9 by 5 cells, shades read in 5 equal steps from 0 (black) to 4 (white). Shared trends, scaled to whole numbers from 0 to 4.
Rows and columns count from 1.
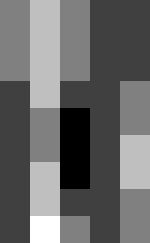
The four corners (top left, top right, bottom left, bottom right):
2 1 1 2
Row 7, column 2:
3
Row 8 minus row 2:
-1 0 -1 0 1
